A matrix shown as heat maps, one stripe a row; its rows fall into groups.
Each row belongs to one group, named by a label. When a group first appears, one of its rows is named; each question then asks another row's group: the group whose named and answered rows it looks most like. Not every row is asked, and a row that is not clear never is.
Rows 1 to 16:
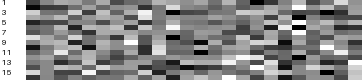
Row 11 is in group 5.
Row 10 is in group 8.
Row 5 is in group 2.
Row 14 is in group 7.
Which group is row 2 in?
2
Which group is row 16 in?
8
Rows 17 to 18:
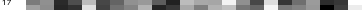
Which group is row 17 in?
8
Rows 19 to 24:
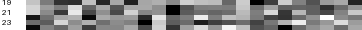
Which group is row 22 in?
8
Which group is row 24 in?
8
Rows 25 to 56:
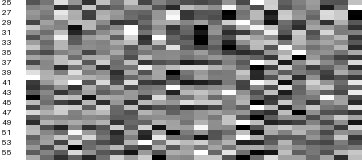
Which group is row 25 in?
7
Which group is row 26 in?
8
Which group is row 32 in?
5
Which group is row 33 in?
5
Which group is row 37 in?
7
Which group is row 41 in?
7
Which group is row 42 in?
2
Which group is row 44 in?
8
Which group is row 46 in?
7
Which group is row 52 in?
5
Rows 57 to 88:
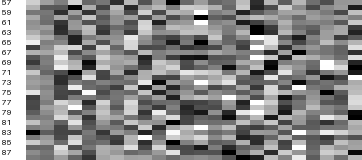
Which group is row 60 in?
5
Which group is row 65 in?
5
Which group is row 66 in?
7
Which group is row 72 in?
8
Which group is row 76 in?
8
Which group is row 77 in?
7
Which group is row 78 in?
7
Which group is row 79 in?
5
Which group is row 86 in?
5
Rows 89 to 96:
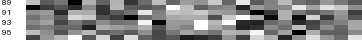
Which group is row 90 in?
2
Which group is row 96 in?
7
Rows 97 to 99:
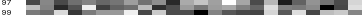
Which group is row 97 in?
8
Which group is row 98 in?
8
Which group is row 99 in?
5
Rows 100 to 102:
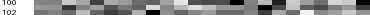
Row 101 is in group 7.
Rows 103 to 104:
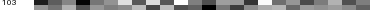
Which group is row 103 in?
2
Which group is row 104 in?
5
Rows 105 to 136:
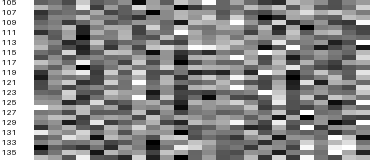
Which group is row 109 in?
8
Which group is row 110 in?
2
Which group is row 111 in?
2
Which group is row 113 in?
8
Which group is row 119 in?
7
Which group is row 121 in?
5
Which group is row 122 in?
8
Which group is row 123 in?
7
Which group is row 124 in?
5
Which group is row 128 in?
2
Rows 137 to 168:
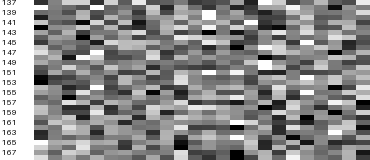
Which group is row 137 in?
7
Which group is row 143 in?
5
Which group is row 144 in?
2
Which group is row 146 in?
5
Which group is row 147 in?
8
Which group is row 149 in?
5
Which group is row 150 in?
7
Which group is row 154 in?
8
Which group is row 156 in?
8
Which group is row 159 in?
8
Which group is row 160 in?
2
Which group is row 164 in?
8
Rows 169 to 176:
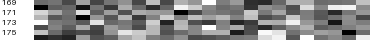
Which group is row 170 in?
2
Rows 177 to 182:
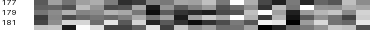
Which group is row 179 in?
7
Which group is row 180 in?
8
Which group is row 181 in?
7
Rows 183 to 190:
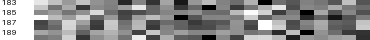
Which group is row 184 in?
5
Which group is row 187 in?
7
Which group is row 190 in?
5
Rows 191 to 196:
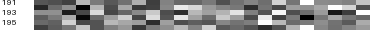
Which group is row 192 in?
2
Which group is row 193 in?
8
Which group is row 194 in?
2
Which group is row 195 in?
7
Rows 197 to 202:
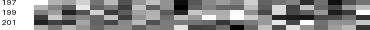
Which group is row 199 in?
8
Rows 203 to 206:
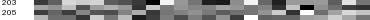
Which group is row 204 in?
2
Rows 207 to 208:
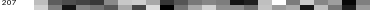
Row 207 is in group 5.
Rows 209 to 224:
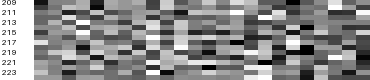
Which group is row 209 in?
8
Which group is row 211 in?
8
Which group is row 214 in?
2
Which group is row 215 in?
7
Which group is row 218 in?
2
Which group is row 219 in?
5
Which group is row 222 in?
5
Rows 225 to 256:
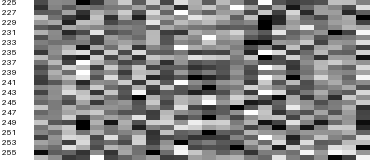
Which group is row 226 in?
8
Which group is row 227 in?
2
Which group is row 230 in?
5
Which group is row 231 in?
8
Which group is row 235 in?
7
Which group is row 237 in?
7
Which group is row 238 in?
7
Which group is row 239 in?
7
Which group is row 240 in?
7
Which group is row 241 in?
2
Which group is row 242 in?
5
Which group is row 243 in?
7
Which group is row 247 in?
5
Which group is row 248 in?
5
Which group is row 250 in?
2
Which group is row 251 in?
5
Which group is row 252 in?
7
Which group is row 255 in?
2
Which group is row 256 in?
8
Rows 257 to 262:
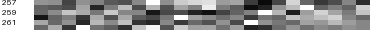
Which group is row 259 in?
7
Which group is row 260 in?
2
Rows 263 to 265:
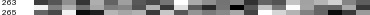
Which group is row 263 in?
2
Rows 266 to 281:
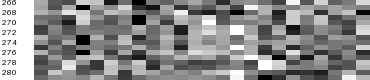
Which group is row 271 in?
8
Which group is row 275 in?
8
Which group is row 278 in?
7
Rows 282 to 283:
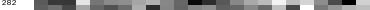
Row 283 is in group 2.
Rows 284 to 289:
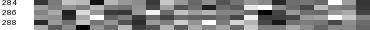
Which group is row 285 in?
5
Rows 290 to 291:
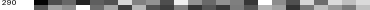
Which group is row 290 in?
2
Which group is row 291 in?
7
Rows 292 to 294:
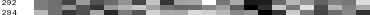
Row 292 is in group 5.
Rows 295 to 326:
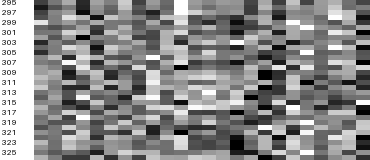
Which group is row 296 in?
2
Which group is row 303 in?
8
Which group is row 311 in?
2
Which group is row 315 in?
8
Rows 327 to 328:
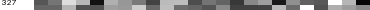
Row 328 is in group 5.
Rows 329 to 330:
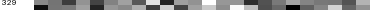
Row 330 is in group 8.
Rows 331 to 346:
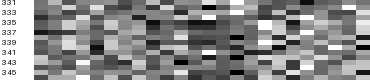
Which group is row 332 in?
5
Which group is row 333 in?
8
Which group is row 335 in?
7
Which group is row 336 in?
7
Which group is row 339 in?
7
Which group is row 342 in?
5
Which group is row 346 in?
7
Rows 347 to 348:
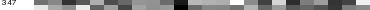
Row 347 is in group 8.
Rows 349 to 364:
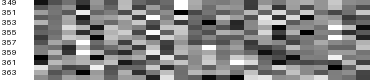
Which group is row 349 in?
2
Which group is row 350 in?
2
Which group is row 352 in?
2
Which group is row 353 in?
5
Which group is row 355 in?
2
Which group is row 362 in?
8
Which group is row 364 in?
5
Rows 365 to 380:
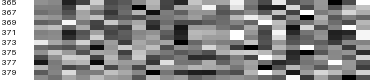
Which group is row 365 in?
8
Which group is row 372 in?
8
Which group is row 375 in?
5
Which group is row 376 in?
7
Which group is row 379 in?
7
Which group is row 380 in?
2
